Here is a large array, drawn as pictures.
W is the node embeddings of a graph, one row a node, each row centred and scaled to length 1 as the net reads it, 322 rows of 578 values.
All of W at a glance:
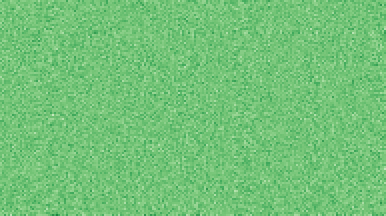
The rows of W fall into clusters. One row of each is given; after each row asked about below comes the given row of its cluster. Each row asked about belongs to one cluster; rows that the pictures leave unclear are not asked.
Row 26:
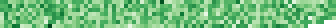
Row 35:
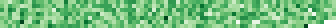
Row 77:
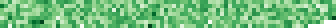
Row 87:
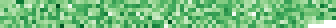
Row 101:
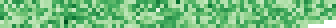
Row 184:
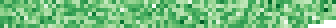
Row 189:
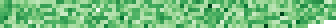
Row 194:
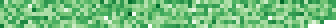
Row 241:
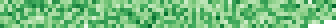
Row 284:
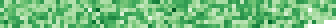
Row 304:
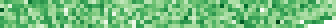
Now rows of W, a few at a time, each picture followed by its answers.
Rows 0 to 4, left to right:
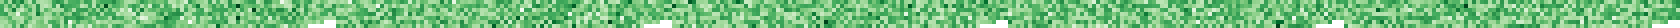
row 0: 101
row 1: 87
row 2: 87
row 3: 87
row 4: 194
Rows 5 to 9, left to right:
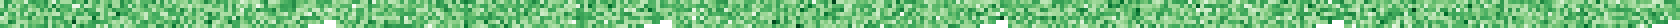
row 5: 241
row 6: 35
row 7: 26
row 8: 194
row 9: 77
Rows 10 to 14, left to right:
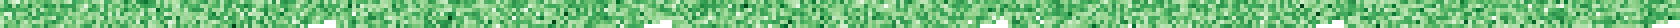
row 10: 26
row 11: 284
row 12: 241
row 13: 26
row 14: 189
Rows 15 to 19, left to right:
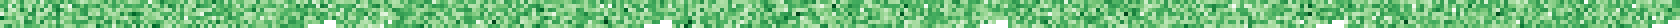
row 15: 87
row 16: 35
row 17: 284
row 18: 194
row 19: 26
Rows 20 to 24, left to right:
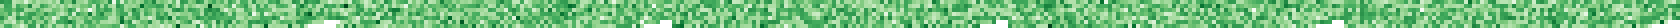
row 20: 189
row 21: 87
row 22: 241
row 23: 304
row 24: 189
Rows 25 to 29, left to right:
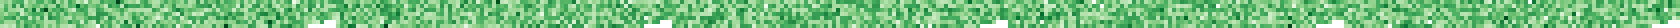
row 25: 87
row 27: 77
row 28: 77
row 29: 35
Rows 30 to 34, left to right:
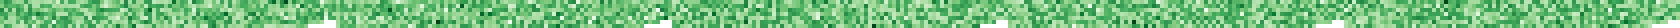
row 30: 189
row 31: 26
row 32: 241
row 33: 87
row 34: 101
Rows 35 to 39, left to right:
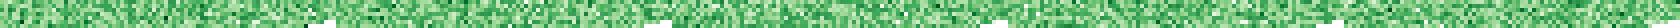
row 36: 194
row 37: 77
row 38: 35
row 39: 87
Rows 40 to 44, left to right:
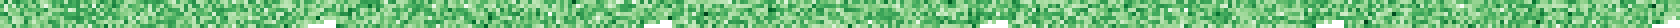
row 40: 101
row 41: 241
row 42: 189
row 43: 189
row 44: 184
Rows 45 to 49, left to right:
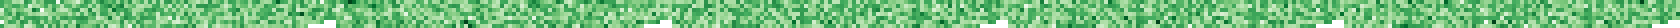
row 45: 194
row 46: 304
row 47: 35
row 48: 35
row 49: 35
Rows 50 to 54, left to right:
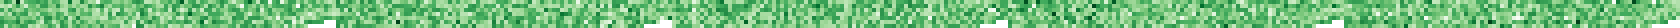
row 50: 304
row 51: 184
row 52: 26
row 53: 304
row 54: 304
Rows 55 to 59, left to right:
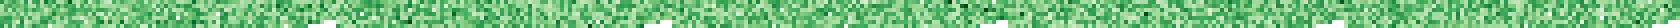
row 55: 184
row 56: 241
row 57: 194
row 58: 87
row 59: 26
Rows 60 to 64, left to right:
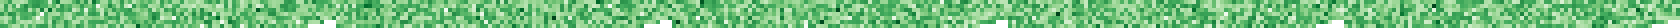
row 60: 241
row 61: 241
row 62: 304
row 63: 184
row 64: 284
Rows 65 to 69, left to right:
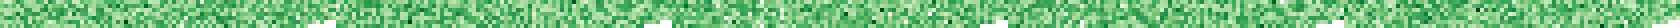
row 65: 87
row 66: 241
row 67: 184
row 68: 241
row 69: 101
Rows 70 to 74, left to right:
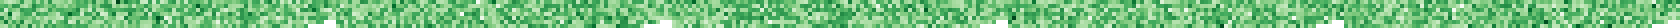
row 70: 35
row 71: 284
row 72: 101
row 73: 189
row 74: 184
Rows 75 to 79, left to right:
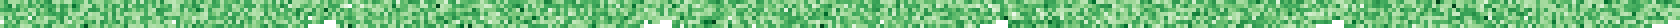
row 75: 26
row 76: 284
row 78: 304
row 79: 241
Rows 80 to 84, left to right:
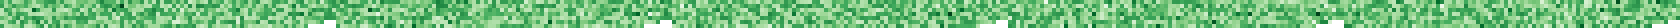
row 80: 194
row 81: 194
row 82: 87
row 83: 77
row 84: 241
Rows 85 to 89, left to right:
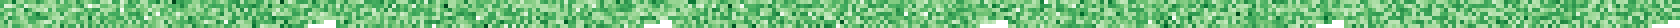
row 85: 284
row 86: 241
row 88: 35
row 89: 87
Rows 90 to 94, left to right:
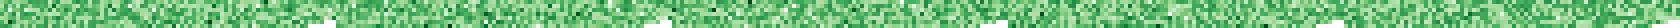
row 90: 241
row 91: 241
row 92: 194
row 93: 77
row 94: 284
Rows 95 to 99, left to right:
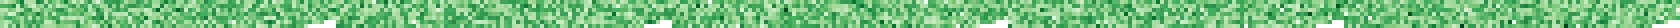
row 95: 87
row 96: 77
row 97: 77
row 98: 194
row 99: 184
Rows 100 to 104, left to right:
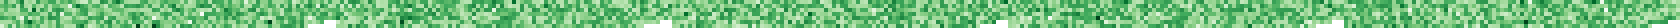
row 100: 87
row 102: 87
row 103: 101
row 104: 304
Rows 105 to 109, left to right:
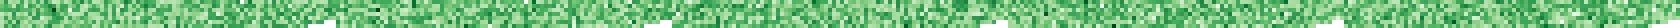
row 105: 26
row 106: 194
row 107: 241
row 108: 101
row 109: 284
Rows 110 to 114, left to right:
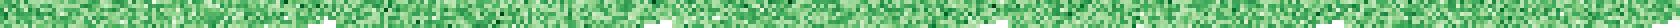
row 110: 189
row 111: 241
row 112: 101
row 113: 26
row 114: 35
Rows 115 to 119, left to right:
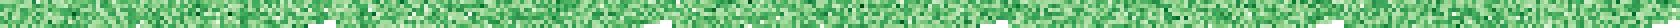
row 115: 35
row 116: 87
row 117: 194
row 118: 189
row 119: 241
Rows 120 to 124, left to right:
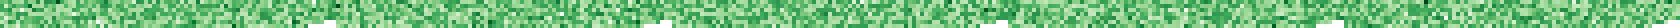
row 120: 194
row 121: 87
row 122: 194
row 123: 189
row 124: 184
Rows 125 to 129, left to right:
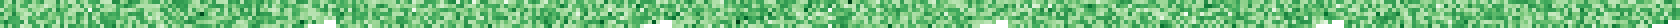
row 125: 284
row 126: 189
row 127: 101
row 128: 87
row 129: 77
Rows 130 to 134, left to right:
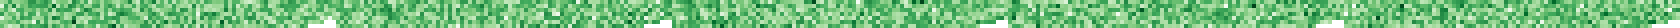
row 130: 241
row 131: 26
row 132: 304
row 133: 189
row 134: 87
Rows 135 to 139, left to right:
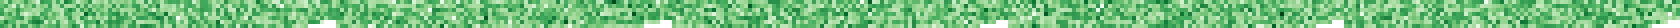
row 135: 77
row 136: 189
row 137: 194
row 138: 101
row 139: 284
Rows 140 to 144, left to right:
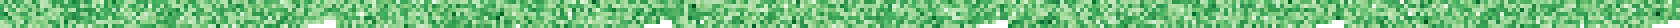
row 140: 101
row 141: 77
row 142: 189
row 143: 77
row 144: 194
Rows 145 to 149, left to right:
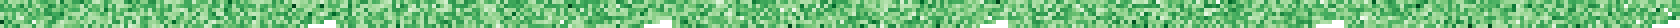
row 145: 26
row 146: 284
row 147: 184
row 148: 87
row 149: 26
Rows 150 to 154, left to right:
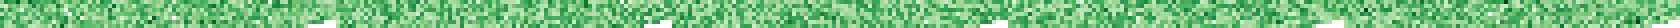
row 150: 304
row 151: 26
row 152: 77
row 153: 284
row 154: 101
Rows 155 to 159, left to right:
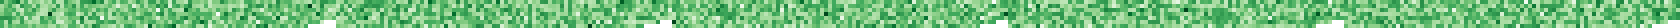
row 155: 184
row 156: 241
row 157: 26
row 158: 189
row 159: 194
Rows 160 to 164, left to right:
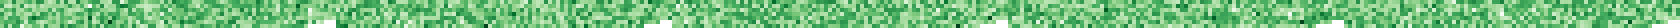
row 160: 284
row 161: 241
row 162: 101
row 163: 189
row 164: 284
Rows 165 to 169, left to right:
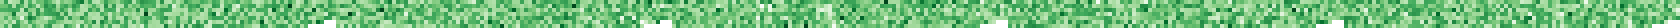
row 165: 26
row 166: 87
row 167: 284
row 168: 184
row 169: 184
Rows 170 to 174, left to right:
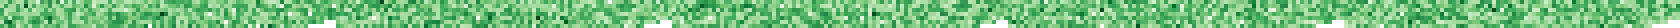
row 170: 77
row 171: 241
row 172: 241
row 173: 35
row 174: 101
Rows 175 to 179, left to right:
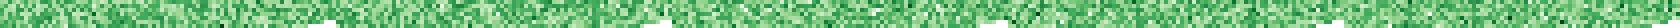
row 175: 77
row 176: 284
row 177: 87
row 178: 35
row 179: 35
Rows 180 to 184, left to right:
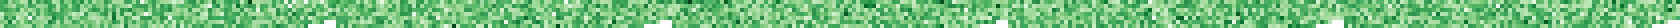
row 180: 26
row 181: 184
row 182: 304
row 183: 284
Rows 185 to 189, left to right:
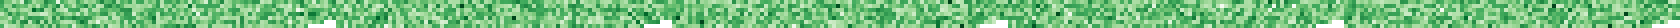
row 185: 194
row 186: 77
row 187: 189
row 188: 184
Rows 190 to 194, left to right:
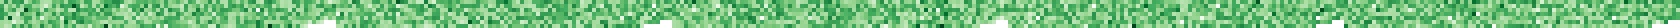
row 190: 101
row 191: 87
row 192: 101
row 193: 26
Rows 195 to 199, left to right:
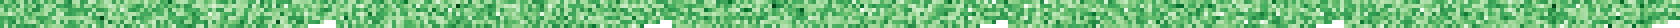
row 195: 184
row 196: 77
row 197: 194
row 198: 35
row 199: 189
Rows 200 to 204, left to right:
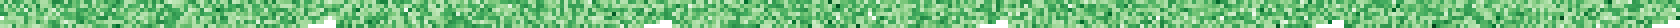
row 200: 101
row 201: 77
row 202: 35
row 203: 87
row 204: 241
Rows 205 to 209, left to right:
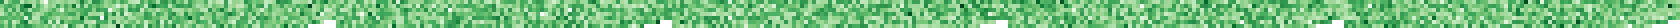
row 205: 184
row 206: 77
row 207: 194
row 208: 304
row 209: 304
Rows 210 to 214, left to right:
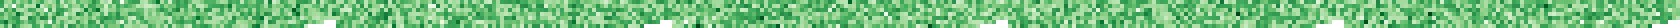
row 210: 284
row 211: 77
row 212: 101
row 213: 284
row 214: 35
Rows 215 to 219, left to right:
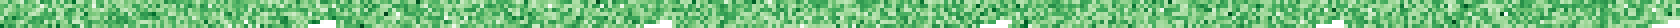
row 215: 77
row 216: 184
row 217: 26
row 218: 26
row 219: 284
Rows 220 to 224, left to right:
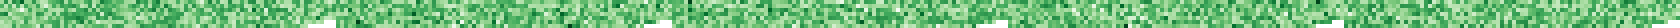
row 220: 101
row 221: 184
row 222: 189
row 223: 304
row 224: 184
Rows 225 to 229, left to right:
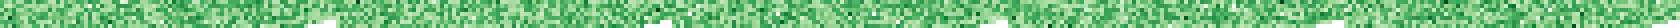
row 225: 284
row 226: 26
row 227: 284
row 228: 189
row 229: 101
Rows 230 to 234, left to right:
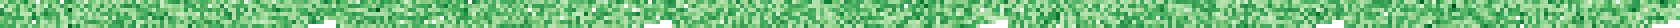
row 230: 77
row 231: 194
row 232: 284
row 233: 77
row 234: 241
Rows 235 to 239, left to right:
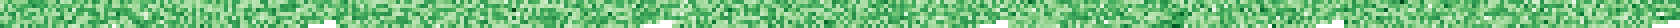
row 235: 241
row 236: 189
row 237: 87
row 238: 101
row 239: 194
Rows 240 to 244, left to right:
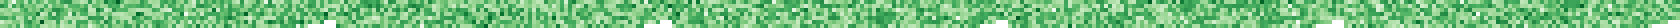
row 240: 87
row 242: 189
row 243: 284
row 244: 87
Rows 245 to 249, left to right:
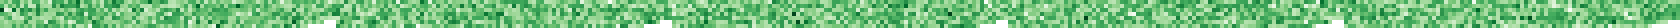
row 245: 101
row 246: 77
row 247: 87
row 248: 284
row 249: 189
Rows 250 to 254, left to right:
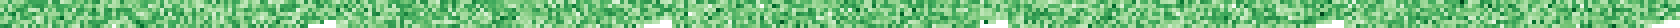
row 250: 241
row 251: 101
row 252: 284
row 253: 189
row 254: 101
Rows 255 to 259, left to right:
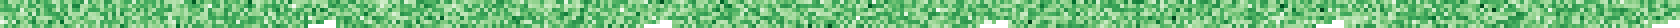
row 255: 26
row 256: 184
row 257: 87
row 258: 35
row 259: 101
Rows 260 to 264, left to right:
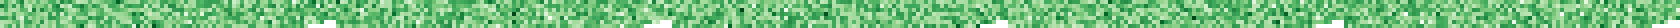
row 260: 87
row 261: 284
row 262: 77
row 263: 87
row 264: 184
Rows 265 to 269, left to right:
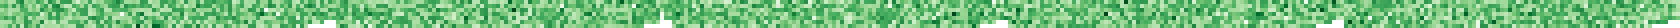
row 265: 87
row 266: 189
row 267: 189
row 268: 35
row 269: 304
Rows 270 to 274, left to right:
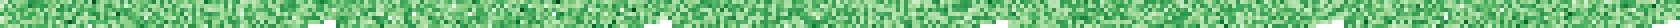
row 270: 241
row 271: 184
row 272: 241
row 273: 101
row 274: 184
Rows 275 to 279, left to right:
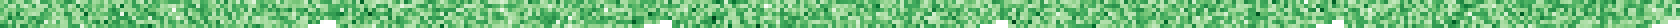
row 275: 77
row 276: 189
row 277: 77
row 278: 35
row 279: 284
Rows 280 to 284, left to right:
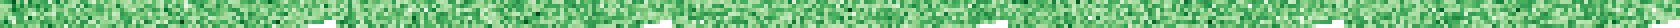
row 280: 304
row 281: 284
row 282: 189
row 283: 304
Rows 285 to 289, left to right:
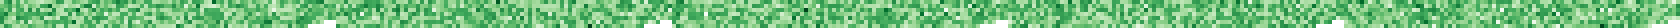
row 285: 189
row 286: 241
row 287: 189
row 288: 26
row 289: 101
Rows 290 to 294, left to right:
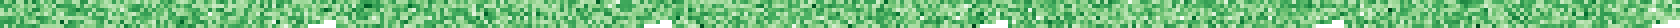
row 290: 184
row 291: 241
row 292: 189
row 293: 304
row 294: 284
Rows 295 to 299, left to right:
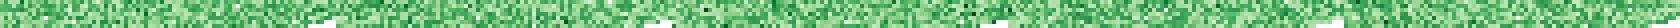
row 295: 26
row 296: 241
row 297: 194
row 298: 101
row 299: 304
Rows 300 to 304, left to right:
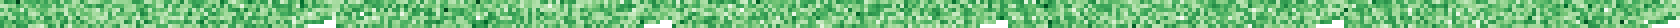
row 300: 304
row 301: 241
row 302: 194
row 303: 304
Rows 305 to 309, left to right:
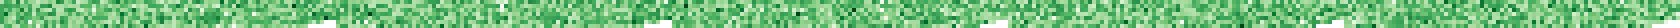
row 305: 189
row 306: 189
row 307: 284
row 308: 26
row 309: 101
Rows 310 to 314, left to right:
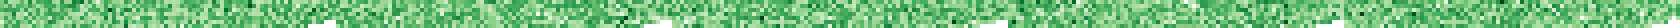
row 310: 26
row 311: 284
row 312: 101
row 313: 304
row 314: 101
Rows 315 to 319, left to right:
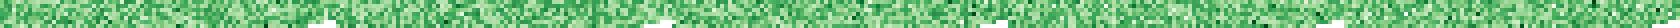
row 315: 189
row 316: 284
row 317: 194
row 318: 77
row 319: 26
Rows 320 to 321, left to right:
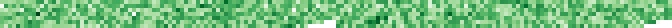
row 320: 87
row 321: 77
